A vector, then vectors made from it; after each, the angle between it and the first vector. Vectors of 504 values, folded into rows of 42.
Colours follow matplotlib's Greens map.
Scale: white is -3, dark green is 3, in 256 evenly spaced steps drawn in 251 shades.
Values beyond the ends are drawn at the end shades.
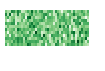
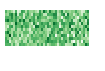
partly opposed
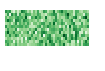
nearly opposite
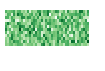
partly aligned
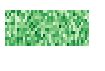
nearly parallel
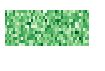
orthogonal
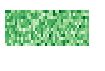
partly opposed
